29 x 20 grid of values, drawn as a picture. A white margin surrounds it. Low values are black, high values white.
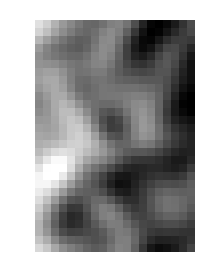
Slope: up to the left. Lone odd cells: none. Ninth with the highest average: middle left. Average level on the scale: 40%.
